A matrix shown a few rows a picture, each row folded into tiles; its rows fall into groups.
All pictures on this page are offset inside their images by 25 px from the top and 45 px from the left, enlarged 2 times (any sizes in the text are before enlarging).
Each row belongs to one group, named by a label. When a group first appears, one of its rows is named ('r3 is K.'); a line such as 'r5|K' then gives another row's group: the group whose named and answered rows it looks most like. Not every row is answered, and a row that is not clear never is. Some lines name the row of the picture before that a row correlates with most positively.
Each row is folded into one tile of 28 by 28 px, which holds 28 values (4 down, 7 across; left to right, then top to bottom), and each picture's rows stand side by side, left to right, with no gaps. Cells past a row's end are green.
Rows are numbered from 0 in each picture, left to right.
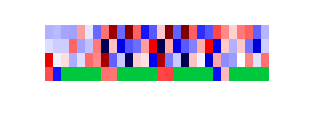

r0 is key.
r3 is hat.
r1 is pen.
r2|pen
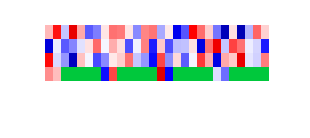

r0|pen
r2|key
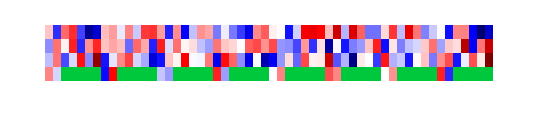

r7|key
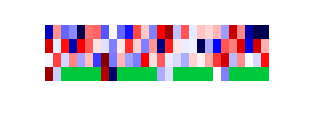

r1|key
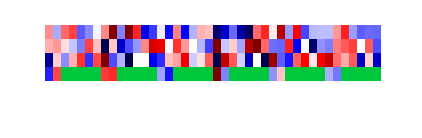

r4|hat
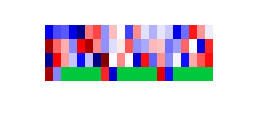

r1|key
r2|key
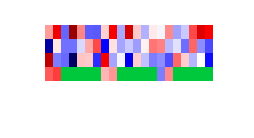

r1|pen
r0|pen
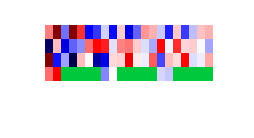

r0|pen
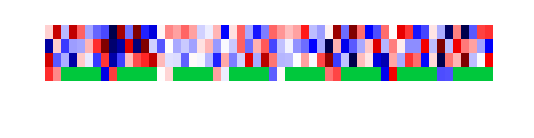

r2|pen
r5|pen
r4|hat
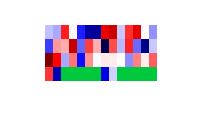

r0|key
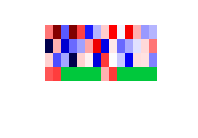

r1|pen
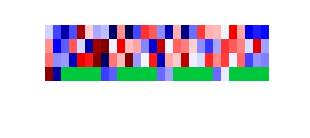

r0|key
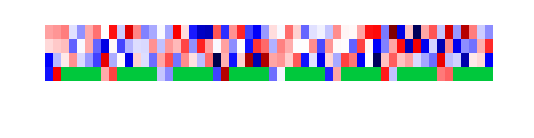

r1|pen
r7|pen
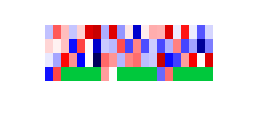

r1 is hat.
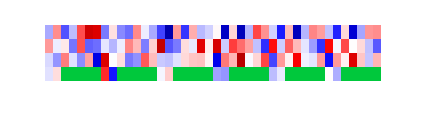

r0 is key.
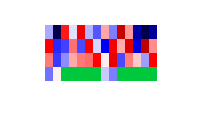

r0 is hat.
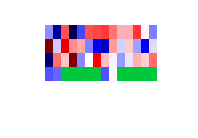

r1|hat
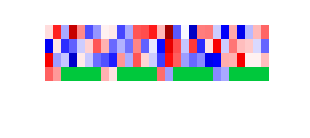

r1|key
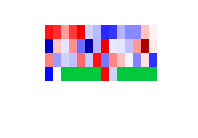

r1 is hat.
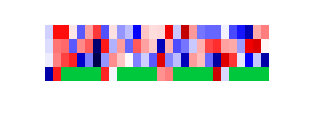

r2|pen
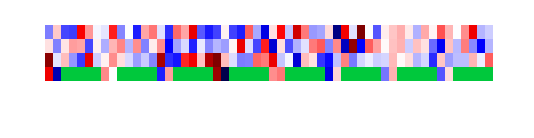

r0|key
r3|key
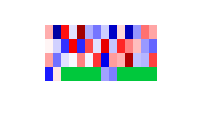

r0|hat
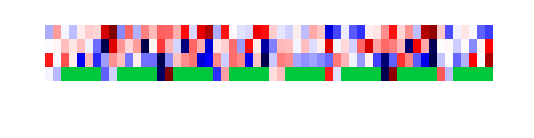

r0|key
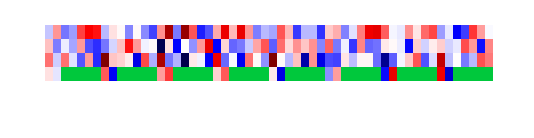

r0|key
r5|key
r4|key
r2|pen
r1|key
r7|key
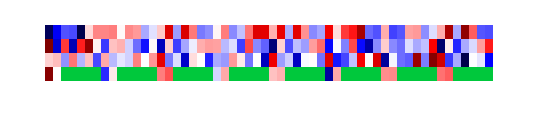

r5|hat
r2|pen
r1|hat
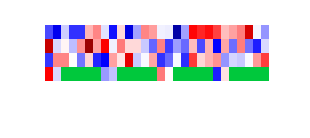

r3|hat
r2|key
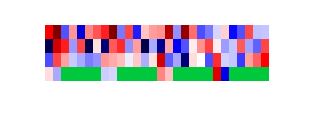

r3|key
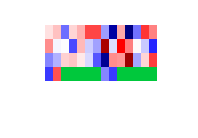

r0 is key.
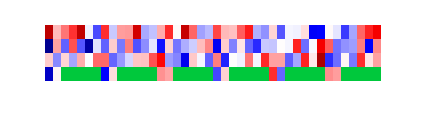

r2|pen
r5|key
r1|hat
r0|hat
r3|hat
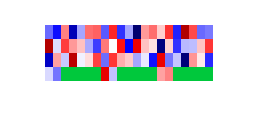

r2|pen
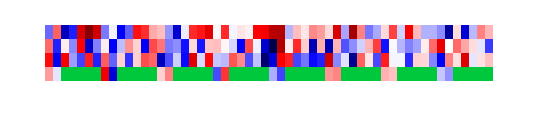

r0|key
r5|pen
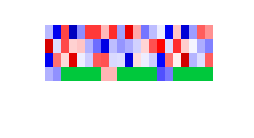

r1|pen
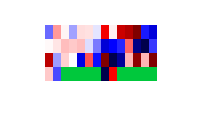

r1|hat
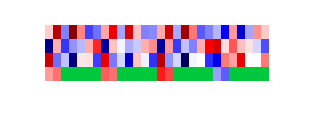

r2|pen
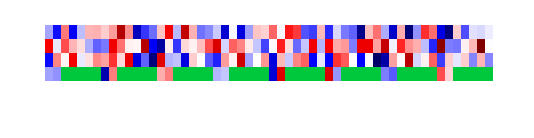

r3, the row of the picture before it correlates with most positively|3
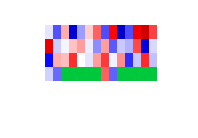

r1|key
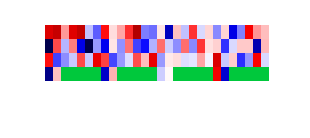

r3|key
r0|hat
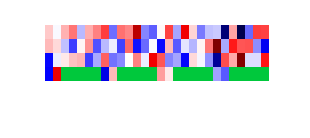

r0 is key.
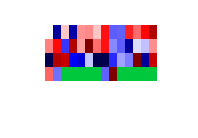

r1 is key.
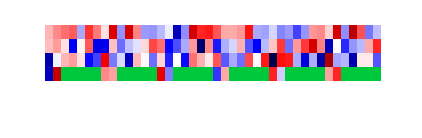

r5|pen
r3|hat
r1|pen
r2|key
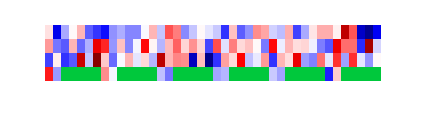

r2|key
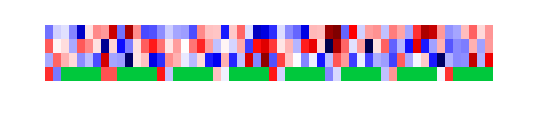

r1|pen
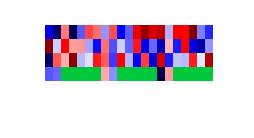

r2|hat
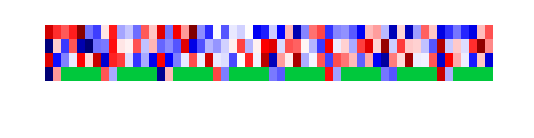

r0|hat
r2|hat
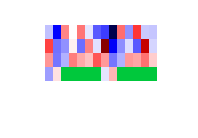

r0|hat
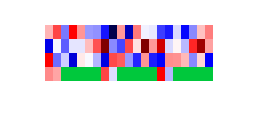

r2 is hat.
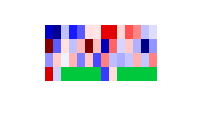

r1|hat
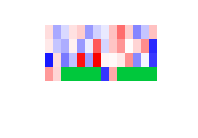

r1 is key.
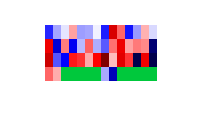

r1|key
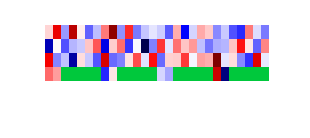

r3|key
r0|pen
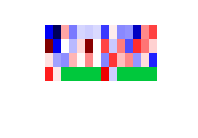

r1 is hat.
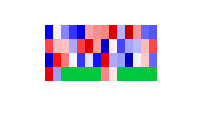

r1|pen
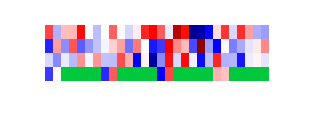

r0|hat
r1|key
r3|pen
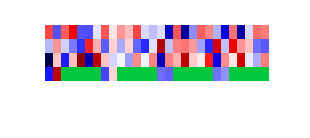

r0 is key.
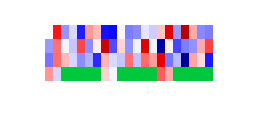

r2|pen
